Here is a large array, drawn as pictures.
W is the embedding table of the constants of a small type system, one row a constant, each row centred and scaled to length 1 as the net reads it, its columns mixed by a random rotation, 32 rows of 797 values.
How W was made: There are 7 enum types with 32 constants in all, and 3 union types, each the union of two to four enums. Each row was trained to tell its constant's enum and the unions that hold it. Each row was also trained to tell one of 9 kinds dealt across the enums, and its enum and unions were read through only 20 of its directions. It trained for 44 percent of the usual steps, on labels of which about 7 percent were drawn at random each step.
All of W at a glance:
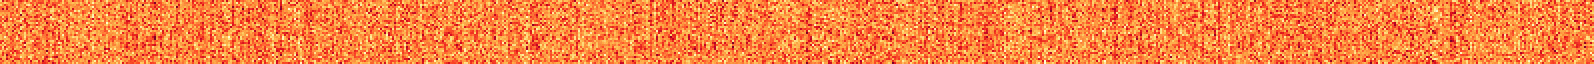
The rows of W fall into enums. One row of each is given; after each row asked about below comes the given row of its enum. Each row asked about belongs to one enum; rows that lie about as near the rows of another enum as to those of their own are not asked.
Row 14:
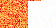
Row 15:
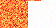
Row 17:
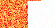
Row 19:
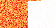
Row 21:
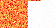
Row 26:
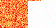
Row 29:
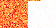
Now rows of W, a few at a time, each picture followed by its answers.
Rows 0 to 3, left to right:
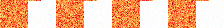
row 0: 15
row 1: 19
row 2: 21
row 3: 17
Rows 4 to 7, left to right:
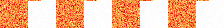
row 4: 29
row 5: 29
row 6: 21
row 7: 19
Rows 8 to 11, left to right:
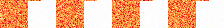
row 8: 17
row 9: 29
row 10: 21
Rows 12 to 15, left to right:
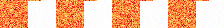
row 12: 19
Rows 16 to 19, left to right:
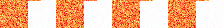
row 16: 14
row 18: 19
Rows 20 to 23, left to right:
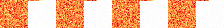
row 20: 29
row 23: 21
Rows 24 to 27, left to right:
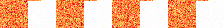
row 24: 21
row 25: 14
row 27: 29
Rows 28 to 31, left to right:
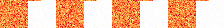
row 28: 14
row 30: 15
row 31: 14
